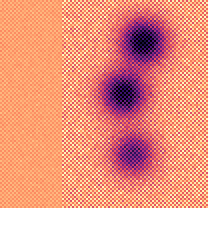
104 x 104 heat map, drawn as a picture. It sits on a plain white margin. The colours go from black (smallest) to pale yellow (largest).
Odd rows or columns: none. Dips: three. Seam: vertical, 30% of the way across, the left part calmer. Mirror symmetry: none.
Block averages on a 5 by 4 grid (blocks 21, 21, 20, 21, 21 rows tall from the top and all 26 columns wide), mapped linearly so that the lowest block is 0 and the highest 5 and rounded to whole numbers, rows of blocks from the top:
5 5 2 4 / 5 5 0 4 / 5 4 0 5 / 5 5 1 5 / 5 5 4 5
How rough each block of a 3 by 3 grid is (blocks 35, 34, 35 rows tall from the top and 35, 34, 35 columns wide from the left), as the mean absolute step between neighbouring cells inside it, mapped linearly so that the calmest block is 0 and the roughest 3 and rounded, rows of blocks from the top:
0 3 3 | 0 3 3 | 0 3 3
